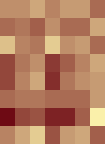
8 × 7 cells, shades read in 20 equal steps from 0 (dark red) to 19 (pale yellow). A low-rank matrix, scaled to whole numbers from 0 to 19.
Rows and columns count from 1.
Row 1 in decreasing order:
13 12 12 11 11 10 8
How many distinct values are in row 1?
5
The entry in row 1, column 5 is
12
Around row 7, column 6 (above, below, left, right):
8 13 2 19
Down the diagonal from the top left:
11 9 9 4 9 8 19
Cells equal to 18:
0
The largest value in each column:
15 13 16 16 12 13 19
